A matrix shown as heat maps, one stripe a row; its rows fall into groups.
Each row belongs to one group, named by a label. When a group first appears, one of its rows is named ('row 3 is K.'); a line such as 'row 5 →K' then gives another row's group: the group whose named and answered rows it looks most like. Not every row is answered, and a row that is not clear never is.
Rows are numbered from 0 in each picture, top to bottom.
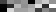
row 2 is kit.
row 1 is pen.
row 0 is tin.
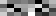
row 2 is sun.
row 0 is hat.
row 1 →pen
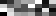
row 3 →kit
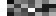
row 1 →sun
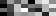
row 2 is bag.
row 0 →tin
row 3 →pen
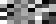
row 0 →sun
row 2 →tin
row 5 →sun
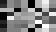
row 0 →tin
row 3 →pen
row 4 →kit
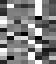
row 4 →hat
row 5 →sun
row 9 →bag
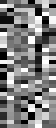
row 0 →tin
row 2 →bag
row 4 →pen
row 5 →pen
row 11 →hat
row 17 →bag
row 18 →kit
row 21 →kit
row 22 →pen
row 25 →tin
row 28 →tin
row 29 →tin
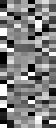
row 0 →tin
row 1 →kit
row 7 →sun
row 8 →hat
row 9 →tin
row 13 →pen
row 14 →kit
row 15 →kit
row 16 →tin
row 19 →bag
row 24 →tin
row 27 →kit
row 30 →pen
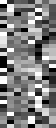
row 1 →kit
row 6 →kit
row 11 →hat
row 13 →hat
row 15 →kit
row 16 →pen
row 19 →sun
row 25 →sun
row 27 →tin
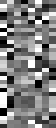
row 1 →sun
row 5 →sun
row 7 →kit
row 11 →pen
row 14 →bag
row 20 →bag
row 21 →hat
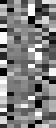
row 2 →bag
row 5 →tin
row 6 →hat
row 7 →pen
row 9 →sun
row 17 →pen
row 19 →sun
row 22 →hat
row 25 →hat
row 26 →bag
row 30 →hat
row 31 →tin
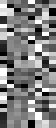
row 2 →sun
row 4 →tin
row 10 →tin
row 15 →pen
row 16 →pen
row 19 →hat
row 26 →pen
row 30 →tin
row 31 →tin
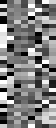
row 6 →sun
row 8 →hat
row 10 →hat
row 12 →bag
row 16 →pen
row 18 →bag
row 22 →pen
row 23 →sun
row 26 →pen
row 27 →hat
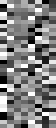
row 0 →sun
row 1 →kit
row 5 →kit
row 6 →hat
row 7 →tin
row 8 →hat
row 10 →tin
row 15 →pen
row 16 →bag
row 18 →tin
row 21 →sun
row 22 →kit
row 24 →sun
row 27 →sun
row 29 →pen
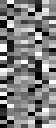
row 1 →bag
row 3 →tin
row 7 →bag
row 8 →sun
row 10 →bag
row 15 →bag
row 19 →bag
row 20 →pen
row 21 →hat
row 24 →pen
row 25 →hat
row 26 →kit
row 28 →tin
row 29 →kit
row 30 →bag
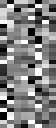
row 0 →bag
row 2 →sun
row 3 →hat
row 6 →kit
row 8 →tin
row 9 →hat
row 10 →bag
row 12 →kit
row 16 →tin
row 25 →kit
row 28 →kit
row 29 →kit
